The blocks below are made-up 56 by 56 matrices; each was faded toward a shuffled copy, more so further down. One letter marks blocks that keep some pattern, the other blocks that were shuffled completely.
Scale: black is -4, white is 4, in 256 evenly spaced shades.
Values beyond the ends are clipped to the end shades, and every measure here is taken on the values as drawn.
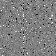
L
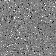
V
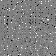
L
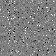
L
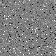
L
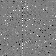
L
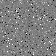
V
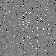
L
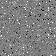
V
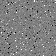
V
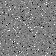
V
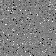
L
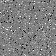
V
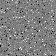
V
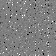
L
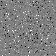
L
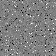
L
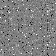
L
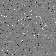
V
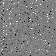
L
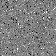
L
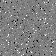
V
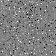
L
